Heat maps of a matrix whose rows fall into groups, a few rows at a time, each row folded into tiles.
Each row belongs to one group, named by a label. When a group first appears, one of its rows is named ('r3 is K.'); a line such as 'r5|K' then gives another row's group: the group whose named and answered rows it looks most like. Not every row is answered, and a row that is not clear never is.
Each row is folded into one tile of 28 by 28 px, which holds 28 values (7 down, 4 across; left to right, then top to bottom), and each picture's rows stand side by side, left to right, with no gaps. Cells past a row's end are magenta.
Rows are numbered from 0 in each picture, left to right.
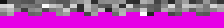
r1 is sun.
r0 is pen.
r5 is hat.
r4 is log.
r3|pen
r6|sun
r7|sun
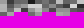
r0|pen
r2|log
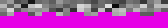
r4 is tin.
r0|log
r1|pen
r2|hat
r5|sun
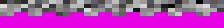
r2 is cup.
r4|cup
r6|tin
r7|pen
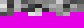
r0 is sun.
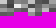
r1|cup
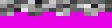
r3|log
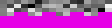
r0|log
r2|log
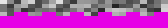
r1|cup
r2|cup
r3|hat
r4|tin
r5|hat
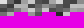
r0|cup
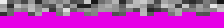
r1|pen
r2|log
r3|cup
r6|log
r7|sun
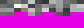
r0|sun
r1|cup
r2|sun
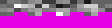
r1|log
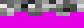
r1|sun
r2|hat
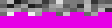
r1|tin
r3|pen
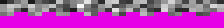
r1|pen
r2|hat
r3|cup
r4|cup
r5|hat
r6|hat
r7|sun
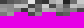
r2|cup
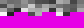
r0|hat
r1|pen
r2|hat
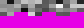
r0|pen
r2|sun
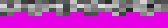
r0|sun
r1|pen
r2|sun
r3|sun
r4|hat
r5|log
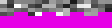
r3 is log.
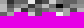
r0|pen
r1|cup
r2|tin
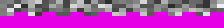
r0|log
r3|sun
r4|tin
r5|cup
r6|tin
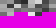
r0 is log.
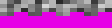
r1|cup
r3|cup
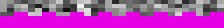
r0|sun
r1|tin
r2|hat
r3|hat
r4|pen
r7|hat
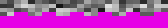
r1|pen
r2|tin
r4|pen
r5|sun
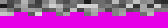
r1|tin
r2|pen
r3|pen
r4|log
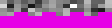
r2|log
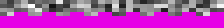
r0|tin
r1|log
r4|sun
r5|pen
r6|cup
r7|tin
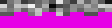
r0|sun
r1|log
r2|cup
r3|sun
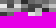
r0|sun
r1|tin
